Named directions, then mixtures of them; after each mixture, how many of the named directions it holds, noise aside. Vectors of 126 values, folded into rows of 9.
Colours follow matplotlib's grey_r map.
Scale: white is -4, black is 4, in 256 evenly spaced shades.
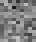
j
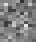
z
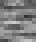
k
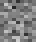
one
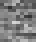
two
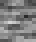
one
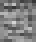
three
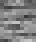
one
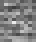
three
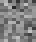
one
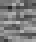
one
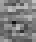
two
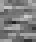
one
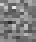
three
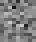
two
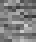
two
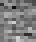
two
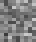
one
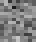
one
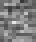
three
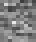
three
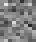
two
